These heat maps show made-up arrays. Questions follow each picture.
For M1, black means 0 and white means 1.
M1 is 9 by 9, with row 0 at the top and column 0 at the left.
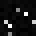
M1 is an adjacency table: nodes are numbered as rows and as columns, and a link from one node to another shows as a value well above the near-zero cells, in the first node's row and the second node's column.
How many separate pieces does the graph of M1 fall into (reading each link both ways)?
3
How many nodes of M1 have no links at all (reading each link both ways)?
2
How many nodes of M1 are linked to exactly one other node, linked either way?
3
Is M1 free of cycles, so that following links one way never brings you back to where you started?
yes
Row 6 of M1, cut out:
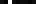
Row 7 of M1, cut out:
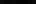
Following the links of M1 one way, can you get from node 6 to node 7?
no
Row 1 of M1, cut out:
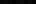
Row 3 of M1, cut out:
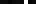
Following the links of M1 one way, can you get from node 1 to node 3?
no
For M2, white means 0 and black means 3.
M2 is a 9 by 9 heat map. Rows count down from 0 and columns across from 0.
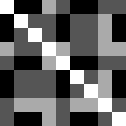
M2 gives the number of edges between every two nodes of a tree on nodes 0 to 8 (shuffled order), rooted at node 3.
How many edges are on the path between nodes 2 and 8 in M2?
3
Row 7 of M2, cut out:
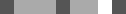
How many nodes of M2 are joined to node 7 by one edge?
5
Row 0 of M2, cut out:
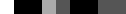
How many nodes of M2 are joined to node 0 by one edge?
1
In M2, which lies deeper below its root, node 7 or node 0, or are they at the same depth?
the same depth
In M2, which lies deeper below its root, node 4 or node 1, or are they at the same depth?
node 1
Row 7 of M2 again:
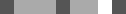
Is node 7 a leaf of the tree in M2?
no
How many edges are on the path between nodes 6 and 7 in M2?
1
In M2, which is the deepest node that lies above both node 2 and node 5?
7
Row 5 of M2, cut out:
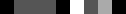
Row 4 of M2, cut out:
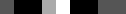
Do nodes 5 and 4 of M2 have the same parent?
no
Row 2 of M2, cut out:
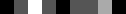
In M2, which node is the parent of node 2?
7
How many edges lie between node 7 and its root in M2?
1
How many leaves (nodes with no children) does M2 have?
7
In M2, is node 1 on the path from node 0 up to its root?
no
